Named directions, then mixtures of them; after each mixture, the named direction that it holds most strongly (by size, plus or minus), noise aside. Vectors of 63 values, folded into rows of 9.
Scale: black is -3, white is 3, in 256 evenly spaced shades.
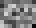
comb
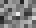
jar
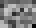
comb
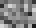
comb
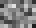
comb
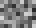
jar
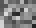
comb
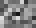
jar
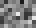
jar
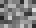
jar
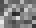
comb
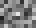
jar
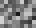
jar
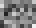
comb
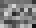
comb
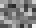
comb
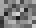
comb
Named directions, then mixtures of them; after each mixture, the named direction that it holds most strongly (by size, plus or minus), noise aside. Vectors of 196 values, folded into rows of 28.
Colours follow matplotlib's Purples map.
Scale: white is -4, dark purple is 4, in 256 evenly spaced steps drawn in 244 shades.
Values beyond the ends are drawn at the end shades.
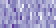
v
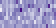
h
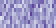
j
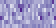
v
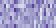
j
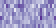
j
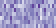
j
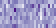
v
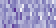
v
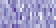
v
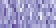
v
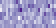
h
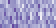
v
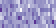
h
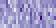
v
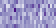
v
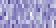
h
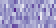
v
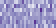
j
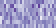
j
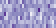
h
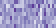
j
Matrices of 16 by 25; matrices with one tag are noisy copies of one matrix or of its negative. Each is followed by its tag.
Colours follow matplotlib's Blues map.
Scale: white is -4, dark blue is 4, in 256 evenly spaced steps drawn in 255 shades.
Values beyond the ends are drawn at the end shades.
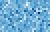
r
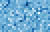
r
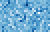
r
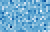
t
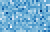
t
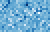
r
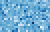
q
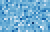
q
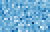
q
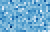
t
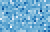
t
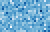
t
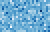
t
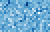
r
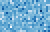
t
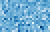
q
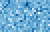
r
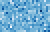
t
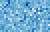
r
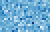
q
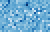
r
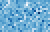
r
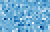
q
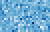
q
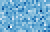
t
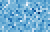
r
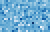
q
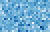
q
